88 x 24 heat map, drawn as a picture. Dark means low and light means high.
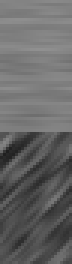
It is made of 2 by 1 panels. Panel 1,1: middling, streaked across, faint in contrast. Panel 2,1: low, slanting up to the right.
